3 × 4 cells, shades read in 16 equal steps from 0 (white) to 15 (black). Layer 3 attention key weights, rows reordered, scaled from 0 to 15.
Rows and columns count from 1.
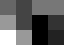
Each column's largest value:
9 11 15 13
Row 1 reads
9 11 8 8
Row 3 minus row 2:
-6 -5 0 1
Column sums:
15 28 38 33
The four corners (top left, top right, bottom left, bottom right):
9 8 0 13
